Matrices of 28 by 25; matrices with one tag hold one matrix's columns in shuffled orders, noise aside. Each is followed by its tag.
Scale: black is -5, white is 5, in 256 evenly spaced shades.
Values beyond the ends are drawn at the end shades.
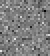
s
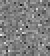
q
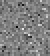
q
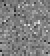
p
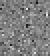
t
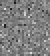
t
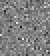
s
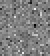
t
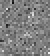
t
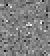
p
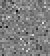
s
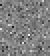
q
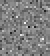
s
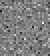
s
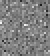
p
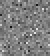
q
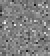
p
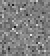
q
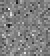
t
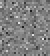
s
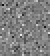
q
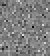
q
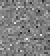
s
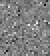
p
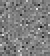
q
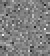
q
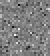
q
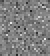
s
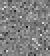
s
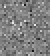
p
